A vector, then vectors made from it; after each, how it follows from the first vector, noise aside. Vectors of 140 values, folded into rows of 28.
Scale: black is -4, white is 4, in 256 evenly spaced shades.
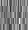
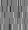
partly zeroed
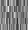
reversed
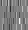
partly zeroed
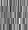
copied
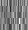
copied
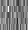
reversed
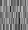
sign-scrambled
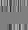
partly zeroed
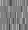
partly zeroed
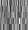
copied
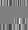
partly zeroed
